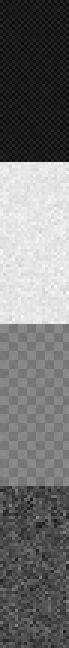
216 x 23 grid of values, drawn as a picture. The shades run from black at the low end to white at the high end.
The table splits into 4 rows of 1 panel. Panel 1,1: very low, checkered, faint in contrast. Panel 2,1: very high, fine-grained, faint in contrast. Panel 3,1: middling, checkered, faint in contrast. Panel 4,1: low, fine-grained.
